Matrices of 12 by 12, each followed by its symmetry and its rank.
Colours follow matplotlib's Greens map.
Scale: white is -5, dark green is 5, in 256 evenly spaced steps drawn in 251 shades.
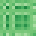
symmetric, rank one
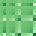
symmetric, rank one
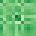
symmetric, rank two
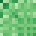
symmetric, rank two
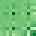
symmetric, rank two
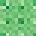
symmetric, rank two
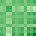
symmetric, rank one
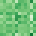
neither, rank two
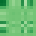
symmetric, rank one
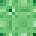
symmetric, rank two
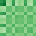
symmetric, rank one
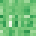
neither, rank two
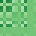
symmetric, rank one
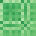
symmetric, rank two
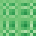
symmetric, rank one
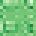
neither, rank two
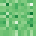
neither, rank two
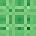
symmetric, rank two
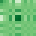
symmetric, rank one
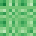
symmetric, rank one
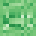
neither, rank two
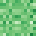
neither, rank two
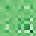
symmetric, rank two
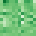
neither, rank two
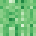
neither, rank two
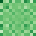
symmetric, rank two
